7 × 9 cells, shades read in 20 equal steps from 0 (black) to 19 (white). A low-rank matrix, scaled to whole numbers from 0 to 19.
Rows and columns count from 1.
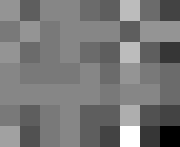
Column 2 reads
7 11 8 9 10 7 6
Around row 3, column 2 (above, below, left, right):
11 9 11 9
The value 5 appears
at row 1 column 9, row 6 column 9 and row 7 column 6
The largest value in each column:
12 11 10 10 10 10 19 11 11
